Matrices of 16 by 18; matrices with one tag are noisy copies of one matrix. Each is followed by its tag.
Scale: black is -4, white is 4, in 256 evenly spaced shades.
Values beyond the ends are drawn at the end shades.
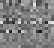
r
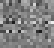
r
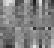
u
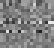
r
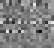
r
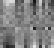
u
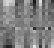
u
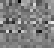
r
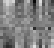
u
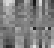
u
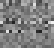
r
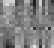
u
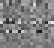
r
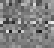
r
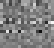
r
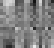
u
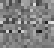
r
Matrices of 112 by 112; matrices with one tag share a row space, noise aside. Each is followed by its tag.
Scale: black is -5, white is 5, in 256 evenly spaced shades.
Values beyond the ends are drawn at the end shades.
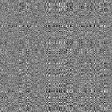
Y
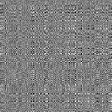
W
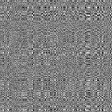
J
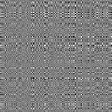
W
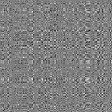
J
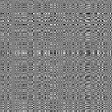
J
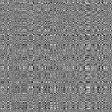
J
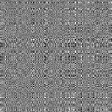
W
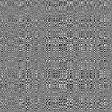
Y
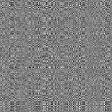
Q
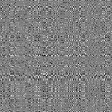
Q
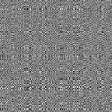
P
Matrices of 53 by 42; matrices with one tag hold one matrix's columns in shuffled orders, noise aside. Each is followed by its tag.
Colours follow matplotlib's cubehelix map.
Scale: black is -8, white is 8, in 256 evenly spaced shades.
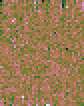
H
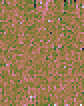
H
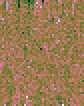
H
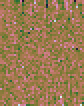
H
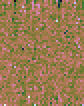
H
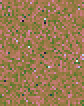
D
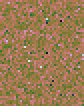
D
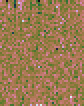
H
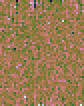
H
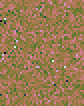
D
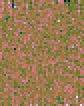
H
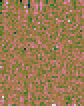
H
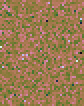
D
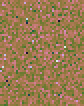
D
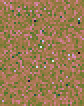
D
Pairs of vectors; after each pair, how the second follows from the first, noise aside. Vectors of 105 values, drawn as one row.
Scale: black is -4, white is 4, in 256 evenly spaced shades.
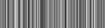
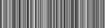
shuffled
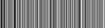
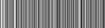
negated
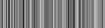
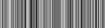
reversed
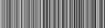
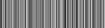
shuffled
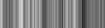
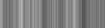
shrunk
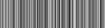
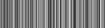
negated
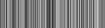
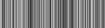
shuffled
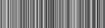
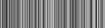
negated
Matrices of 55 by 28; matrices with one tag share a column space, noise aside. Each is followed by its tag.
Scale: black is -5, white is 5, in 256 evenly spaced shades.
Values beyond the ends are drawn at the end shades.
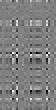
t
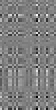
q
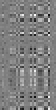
q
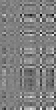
q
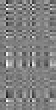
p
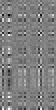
q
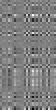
q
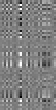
p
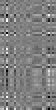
q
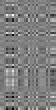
q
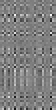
q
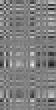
p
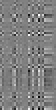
q
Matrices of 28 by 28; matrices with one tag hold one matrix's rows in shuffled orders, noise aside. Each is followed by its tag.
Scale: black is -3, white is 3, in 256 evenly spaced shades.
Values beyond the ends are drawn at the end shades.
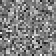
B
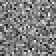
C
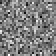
B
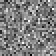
C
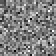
C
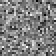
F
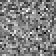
F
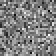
C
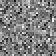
C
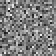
B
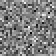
C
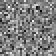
B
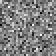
B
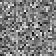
B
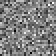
C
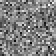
C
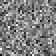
B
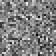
F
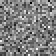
C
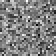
F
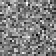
F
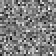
C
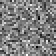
F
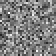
B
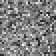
F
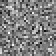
B
